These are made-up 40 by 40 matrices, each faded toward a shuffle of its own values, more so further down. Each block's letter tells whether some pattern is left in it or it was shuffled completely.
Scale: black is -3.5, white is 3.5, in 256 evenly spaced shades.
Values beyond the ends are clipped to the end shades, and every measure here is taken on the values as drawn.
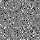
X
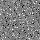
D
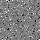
D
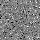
D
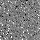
D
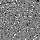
D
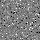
D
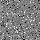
D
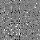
X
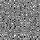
X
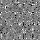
X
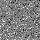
D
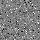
D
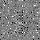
X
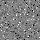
D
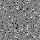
X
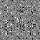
X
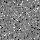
D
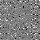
X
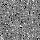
D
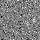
D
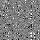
X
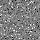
D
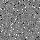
D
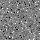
D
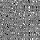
X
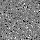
D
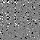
X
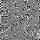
X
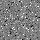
D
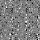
X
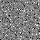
D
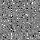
X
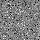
D
